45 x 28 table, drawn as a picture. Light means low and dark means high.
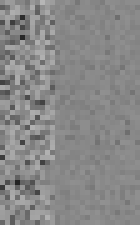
Fine speckle covers the field. The values are skewed, with a long tail toward high values. The halves do not mirror each other. A vertical seam about 40% of the way across splits the table, and the right part is calmer. There is no overall slope.
